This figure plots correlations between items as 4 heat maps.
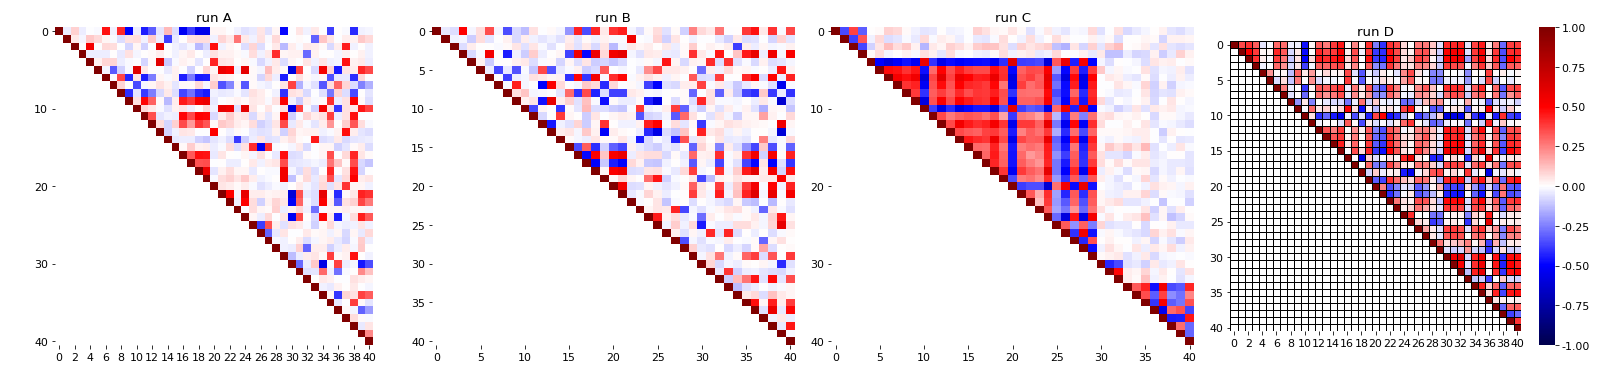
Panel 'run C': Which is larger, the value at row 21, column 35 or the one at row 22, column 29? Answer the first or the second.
the second
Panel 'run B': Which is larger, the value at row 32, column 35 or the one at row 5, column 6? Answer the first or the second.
the first
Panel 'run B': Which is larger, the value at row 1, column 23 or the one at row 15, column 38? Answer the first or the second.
the first
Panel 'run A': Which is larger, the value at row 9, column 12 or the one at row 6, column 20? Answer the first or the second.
the first
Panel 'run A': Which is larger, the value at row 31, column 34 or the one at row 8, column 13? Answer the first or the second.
the first
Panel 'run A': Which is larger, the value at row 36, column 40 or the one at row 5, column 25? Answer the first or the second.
the second
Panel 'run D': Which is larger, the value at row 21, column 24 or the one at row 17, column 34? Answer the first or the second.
the second
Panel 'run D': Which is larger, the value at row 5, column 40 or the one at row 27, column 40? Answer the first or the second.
the second
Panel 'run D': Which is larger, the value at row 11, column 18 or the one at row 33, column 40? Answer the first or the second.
the second
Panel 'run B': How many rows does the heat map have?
41
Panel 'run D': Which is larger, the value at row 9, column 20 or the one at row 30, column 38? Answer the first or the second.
the first
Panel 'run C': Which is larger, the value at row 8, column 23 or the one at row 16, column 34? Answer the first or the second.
the first
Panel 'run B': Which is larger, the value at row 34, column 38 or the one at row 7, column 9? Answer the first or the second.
the second
